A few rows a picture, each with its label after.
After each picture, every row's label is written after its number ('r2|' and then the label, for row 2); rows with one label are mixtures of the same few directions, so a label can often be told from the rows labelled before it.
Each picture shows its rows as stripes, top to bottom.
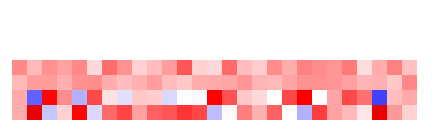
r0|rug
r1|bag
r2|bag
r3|bag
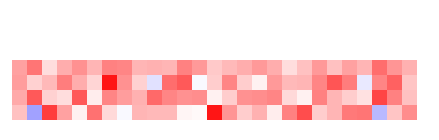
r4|bag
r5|rug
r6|bag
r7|bag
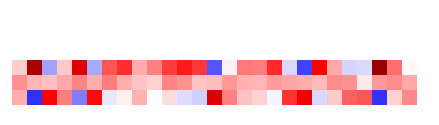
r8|bag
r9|rug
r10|bag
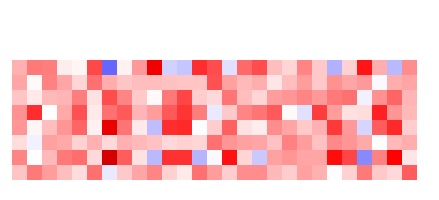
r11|rug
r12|bag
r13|rug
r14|bag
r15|rug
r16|bag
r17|rug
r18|rug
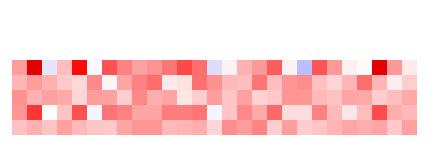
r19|bag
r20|rug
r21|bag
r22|bag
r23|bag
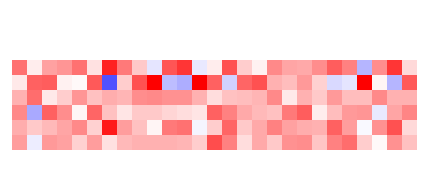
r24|rug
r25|rug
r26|bag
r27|bag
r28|rug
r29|bag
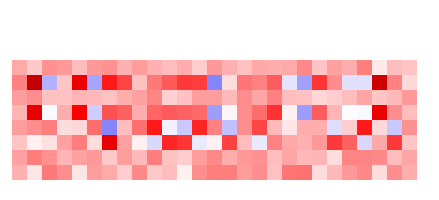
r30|bag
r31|bag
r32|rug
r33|bag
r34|rug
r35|rug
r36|rug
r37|bag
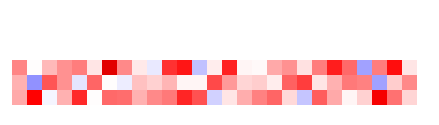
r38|rug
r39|bag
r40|bag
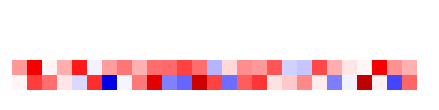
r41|bag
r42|rug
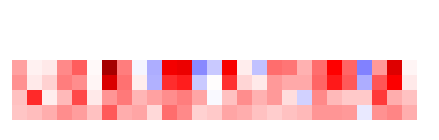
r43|rug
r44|rug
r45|bag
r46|rug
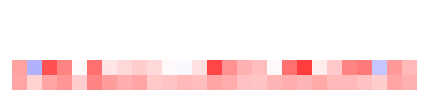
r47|bag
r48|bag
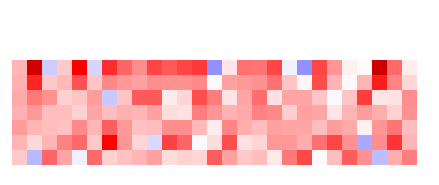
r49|bag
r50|bag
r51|rug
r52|rug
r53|rug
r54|rug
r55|bag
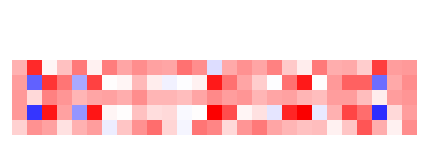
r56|bag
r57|bag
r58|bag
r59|bag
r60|rug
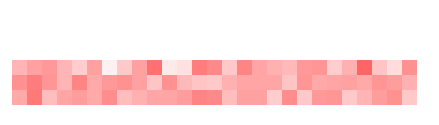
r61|rug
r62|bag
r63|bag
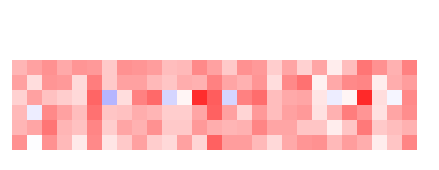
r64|rug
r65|bag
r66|rug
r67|bag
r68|rug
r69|bag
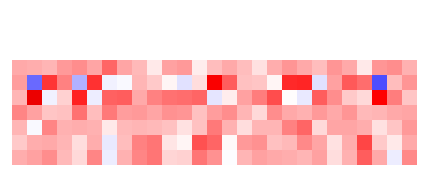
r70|rug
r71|bag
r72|bag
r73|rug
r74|bag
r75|rug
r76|rug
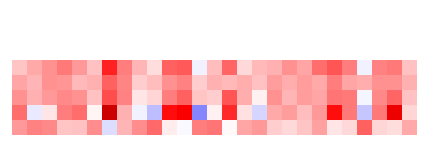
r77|rug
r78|rug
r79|rug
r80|rug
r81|rug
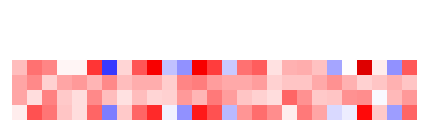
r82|rug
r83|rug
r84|bag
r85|rug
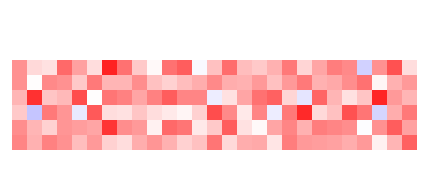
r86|rug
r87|bag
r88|bag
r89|bag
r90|rug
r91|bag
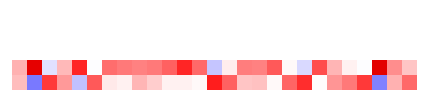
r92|bag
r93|bag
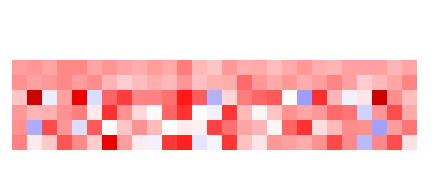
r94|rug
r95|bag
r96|bag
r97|rug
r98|bag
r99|rug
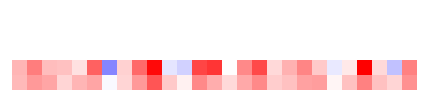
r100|rug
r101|rug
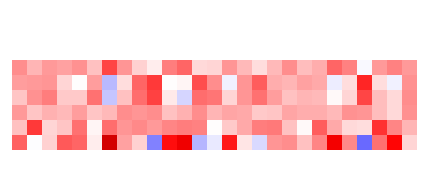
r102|rug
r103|rug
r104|rug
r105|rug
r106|bag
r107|rug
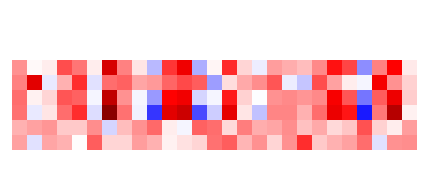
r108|rug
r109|bag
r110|rug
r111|rug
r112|rug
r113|bag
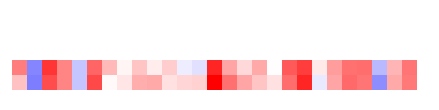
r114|bag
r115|bag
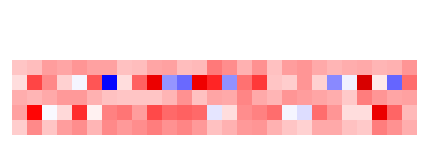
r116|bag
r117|rug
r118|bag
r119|bag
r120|bag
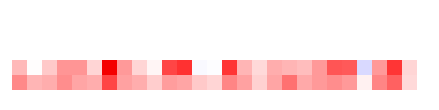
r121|rug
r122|rug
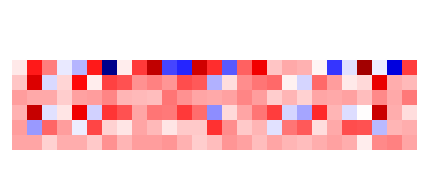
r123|rug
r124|bag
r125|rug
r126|bag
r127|bag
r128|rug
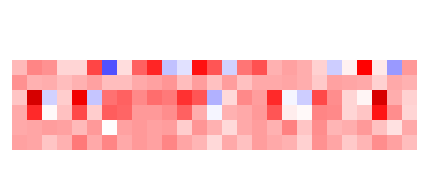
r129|rug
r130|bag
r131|bag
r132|bag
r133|rug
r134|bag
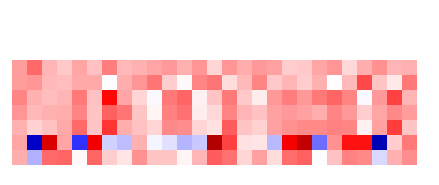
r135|bag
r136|rug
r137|rug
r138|rug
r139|rug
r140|bag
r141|bag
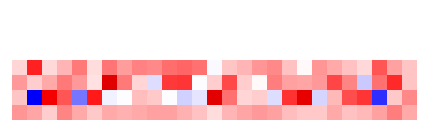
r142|bag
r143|rug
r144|bag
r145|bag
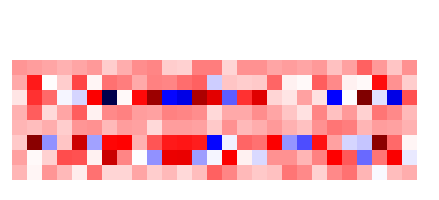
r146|rug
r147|bag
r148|rug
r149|bag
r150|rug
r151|bag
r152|rug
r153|bag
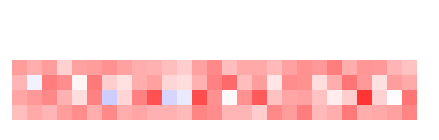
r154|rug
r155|bag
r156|rug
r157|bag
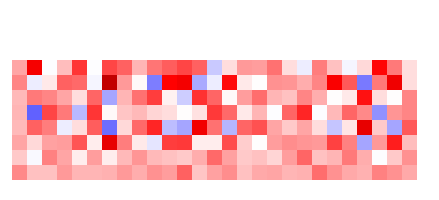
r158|bag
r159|rug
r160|rug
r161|bag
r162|rug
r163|rug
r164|bag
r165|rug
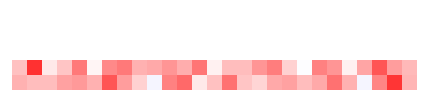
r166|bag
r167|rug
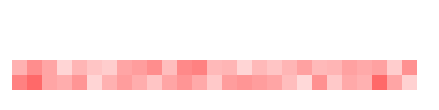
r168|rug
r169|bag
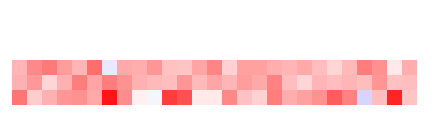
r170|rug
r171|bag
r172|rug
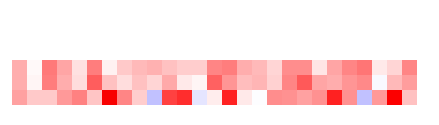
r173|bag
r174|bag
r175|rug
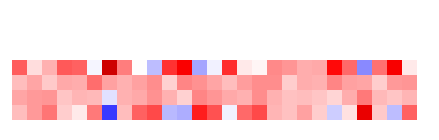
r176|rug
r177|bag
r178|rug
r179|rug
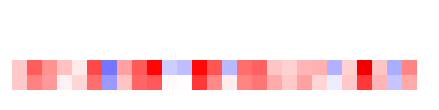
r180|rug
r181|rug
